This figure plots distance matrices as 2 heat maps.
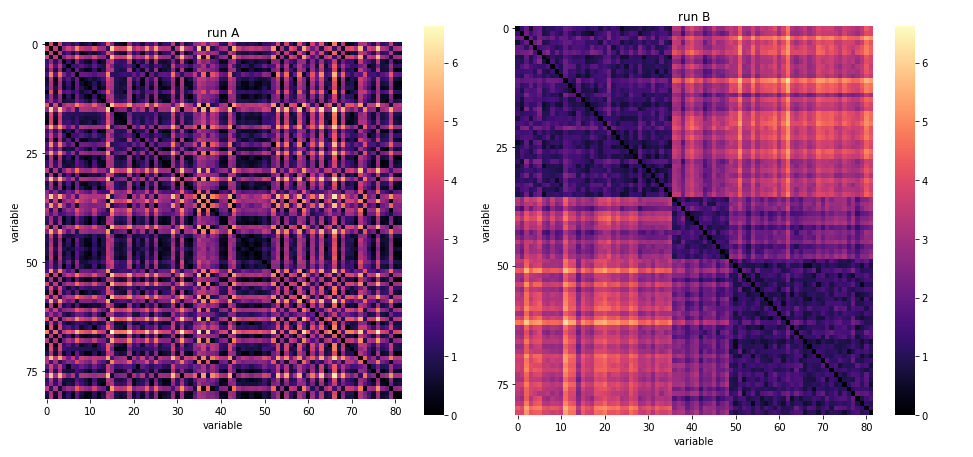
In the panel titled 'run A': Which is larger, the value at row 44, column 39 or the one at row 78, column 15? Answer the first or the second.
the second
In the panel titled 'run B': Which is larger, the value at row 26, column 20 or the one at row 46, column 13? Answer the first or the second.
the second
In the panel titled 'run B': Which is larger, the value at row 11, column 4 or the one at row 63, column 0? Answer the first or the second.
the second
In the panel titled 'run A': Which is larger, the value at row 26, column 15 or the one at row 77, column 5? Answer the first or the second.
the first
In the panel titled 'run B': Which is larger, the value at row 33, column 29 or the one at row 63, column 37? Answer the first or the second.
the second
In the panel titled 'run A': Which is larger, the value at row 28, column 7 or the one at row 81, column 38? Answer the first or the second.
the second
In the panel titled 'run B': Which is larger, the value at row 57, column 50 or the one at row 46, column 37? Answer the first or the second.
the second
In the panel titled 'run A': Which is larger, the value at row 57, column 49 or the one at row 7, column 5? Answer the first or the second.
the second
